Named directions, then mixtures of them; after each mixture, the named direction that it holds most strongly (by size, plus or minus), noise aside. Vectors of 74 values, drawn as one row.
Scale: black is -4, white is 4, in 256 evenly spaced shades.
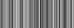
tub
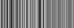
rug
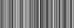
tub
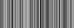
tub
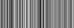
rug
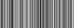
tub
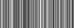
tub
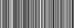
tub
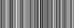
tub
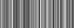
tub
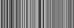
rug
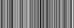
tub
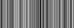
tub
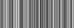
tub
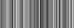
tub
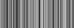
tub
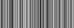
tub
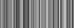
tub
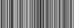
tub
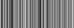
rug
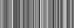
tub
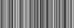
tub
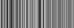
rug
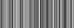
tub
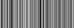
rug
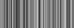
tub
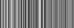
rug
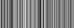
rug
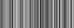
tub
